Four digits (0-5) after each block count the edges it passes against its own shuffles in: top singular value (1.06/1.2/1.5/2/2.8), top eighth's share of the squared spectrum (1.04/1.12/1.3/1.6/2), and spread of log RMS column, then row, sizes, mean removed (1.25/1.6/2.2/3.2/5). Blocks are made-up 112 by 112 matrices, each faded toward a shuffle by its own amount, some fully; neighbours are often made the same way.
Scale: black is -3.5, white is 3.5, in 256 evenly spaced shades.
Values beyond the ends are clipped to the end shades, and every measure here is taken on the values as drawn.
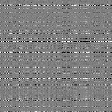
5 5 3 4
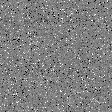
1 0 0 0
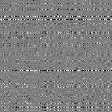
5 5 2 4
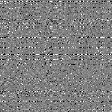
5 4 2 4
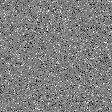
2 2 0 1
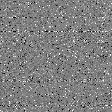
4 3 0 2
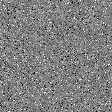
0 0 1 0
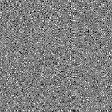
4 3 2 2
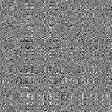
5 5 3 3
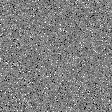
0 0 0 0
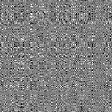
5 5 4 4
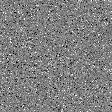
2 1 0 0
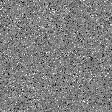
1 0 0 0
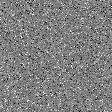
0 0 0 0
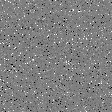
0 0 0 0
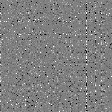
4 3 2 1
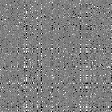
5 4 3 3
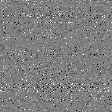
2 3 2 3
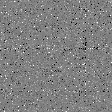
2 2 1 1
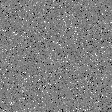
0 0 0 0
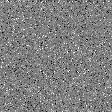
2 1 0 0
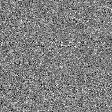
1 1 0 2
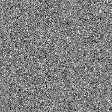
0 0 2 0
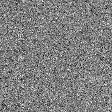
0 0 1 0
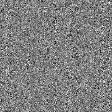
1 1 3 0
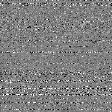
2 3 0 4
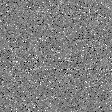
1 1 0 1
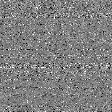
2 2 0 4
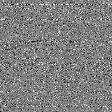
2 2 0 3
